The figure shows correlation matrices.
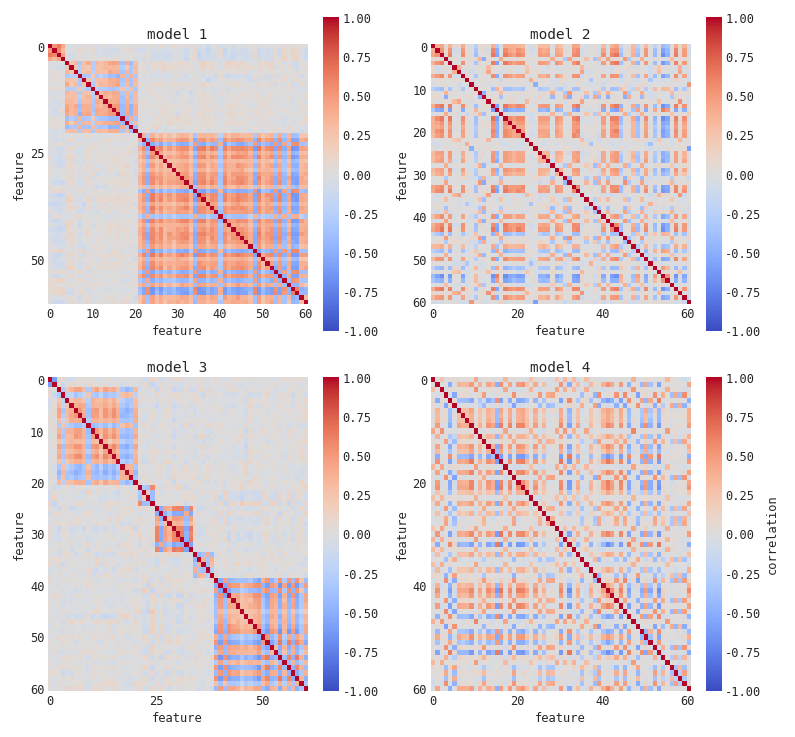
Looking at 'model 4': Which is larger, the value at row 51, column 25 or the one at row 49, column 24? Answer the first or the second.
the first
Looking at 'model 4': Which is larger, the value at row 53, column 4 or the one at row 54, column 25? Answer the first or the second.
the first
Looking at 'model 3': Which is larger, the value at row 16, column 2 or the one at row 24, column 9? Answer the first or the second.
the first
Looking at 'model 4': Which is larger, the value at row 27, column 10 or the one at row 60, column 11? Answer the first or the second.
the second
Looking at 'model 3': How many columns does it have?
61
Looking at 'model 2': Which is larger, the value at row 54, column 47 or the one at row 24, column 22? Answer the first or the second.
the second
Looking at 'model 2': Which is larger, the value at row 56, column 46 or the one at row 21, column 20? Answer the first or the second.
the second
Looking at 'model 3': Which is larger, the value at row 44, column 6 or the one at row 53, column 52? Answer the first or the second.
the second
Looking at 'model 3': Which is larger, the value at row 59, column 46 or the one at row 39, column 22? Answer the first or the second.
the second
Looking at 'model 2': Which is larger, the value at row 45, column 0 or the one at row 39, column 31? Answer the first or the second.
the first
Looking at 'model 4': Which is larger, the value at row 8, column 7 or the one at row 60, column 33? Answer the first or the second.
the first
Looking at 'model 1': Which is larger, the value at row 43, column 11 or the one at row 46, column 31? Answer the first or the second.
the second
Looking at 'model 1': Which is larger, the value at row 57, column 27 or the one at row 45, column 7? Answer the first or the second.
the second
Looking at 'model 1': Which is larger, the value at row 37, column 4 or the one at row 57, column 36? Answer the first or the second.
the first
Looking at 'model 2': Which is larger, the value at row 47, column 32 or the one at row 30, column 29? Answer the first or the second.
the second
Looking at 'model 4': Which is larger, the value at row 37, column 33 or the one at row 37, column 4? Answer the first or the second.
the first
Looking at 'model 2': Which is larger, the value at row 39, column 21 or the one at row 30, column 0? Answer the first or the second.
the second
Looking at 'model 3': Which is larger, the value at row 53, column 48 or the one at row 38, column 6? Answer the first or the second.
the first
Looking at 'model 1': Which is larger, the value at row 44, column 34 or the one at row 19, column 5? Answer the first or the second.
the second
